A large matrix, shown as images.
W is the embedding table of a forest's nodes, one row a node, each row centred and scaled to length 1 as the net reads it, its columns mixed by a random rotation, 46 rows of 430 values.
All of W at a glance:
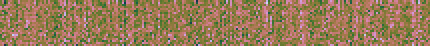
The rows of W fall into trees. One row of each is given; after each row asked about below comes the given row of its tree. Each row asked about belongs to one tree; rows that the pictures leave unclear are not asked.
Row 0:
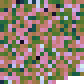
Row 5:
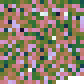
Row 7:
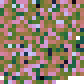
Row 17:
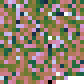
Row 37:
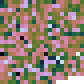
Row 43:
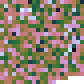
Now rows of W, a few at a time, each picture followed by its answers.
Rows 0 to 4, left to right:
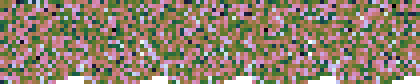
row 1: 0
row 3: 0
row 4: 0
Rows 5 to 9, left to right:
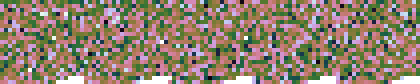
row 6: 43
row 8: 7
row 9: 17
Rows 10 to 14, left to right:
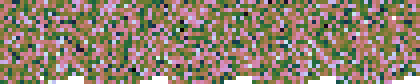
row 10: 0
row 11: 5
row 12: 0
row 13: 0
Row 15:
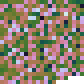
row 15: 5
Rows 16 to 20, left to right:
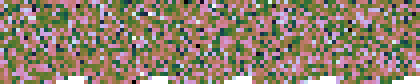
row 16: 43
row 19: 43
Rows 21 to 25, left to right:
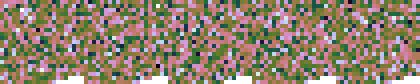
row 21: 43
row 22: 43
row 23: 37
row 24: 43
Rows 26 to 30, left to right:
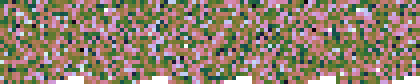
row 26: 0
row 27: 43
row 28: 7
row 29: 37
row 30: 43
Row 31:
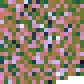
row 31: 17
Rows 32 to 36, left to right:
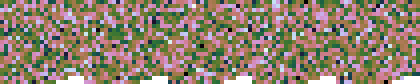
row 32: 37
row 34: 37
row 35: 37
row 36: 17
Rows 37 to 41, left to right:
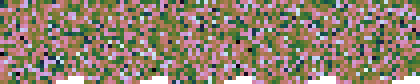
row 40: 5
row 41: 5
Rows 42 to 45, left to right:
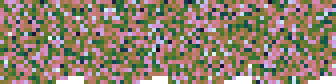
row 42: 17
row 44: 0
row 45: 0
